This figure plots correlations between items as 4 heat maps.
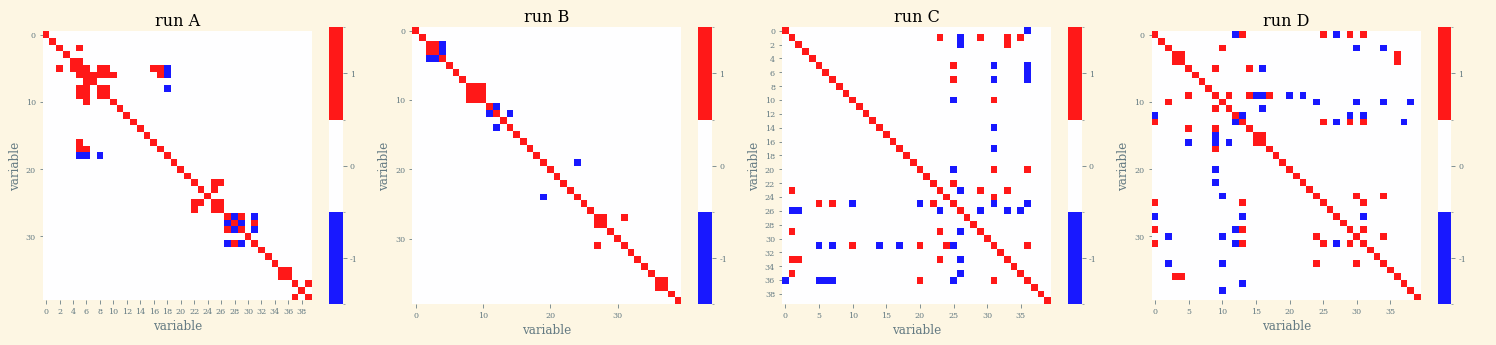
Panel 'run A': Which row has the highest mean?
5
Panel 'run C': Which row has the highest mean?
1
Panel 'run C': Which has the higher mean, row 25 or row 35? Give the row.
35
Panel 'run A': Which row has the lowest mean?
18
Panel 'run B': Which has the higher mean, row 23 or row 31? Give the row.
31
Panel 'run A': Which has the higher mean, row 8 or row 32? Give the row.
8
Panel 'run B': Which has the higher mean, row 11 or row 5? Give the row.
5
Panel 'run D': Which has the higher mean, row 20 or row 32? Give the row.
32
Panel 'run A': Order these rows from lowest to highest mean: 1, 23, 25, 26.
1, 23, 26, 25
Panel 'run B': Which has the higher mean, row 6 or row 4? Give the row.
6
